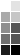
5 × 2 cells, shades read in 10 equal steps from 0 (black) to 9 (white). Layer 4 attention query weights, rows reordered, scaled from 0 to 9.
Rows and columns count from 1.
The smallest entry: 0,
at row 5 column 2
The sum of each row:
17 13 8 7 1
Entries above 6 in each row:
2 1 0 0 0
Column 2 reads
8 7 3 3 0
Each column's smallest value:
1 0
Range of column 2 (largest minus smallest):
8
